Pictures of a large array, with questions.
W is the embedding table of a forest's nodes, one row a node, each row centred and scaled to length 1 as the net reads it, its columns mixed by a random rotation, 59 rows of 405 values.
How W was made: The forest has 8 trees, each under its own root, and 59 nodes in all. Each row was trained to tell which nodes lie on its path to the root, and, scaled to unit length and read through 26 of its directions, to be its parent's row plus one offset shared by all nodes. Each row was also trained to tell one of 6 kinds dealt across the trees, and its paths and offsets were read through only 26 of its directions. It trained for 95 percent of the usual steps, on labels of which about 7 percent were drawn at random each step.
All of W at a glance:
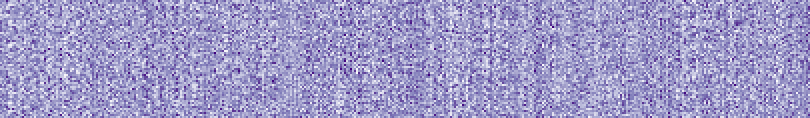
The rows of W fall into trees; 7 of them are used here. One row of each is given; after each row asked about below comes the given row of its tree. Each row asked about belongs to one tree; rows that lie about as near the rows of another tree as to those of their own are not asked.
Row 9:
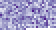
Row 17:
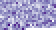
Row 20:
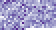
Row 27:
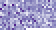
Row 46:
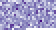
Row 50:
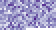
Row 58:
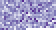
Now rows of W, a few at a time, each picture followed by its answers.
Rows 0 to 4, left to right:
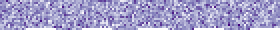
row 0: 9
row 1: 27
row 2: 46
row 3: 58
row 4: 17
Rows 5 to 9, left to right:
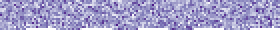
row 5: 9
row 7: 46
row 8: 46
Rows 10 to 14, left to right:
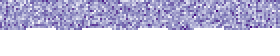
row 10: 17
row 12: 17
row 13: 50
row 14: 9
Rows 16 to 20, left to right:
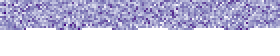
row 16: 50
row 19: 58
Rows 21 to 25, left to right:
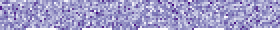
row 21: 17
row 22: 46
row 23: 17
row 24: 9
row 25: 58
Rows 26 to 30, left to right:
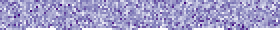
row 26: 17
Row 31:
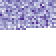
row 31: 9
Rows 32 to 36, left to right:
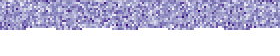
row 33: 50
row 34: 17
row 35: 17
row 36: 17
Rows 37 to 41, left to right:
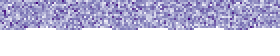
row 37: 58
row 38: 9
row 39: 9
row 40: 9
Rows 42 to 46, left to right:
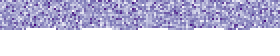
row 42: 50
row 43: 27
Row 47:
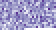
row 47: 9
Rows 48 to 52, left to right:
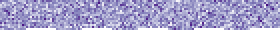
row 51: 46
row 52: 50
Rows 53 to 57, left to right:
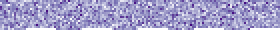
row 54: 20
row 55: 46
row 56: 58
